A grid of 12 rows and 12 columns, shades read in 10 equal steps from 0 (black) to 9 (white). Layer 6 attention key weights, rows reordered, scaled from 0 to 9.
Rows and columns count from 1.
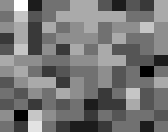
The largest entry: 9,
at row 1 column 2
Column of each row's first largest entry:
2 2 11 2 2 1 2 3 10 10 3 3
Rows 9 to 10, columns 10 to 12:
7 3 4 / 6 3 4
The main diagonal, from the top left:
5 7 2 4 2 5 4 5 4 6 4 4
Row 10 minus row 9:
-1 1 -3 0 -3 -1 -3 0 -2 -1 0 0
